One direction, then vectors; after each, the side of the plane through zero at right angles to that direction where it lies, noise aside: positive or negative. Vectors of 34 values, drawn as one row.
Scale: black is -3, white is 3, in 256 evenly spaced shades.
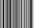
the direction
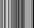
negative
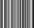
negative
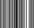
positive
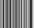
positive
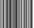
positive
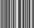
negative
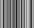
positive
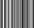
negative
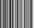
positive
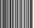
positive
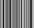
positive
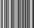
negative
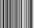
positive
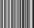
negative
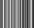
negative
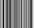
positive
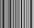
positive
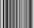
positive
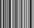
positive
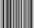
positive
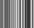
negative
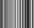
negative
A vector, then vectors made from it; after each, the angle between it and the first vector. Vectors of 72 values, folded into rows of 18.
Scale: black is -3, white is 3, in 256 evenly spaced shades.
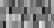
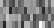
nearly parallel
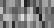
orthogonal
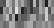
orthogonal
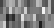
nearly opposite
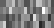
nearly opposite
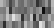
nearly parallel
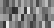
partly aligned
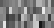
nearly opposite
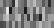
partly aligned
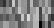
partly opposed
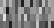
orthogonal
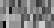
nearly parallel
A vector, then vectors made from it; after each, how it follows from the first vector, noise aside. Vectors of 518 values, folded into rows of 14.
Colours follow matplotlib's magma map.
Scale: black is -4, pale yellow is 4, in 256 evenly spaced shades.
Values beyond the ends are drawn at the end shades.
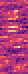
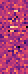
sign-scrambled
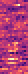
wrapped around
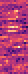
copied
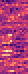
wrapped around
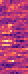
wrapped around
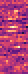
copied
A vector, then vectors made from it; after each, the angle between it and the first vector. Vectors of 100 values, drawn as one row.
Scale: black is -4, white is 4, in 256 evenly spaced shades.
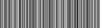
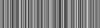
nearly opposite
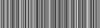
nearly opposite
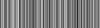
nearly parallel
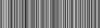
orthogonal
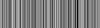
partly aligned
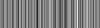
nearly opposite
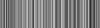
orthogonal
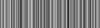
orthogonal
